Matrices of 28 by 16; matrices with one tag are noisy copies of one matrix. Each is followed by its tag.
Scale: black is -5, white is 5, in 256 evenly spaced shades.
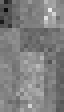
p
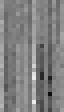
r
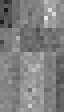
p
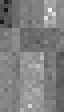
p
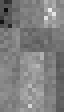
p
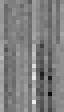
r
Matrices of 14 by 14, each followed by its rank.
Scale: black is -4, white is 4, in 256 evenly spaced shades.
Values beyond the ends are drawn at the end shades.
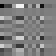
one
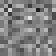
three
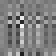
one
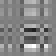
one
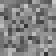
full rank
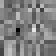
three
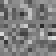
three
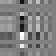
one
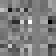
two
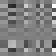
one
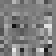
two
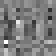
three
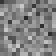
full rank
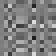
two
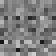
three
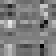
two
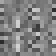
three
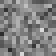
full rank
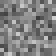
full rank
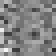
three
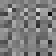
two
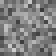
full rank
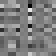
two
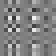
one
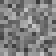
full rank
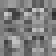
two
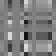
one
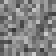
full rank
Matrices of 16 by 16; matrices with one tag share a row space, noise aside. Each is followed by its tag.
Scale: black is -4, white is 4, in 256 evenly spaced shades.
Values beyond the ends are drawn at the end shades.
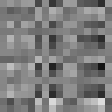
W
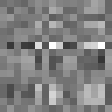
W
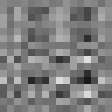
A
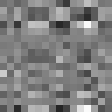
A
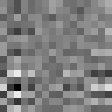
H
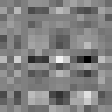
A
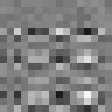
A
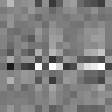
W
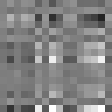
W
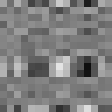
A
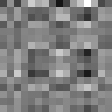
A
